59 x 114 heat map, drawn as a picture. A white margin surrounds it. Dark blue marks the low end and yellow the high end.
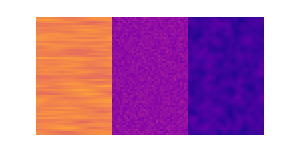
The table splits into one row of 3 panels. Panel 1,1: high, streaked across, faint in contrast. Panel 1,2: low, fine-grained, faint in contrast. Panel 1,3: very low, blotchy, faint in contrast.
